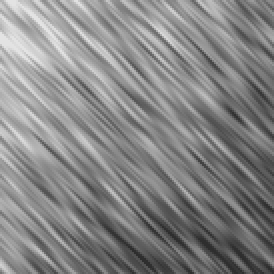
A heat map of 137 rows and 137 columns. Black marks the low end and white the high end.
The bottom right is the ninth with the lowest average. The histogram is bell-shaped. The field climbs toward the top left. No row or column stands out.
